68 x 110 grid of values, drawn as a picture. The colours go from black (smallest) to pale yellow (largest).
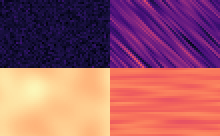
The table splits into 2 rows of 2 panels. Panel 1,1: very low, fine-grained, faint in contrast. Panel 1,2: low, slanting down to the right. Panel 2,1: very high, smooth, faint in contrast. Panel 2,2: high, streaked across, faint in contrast.
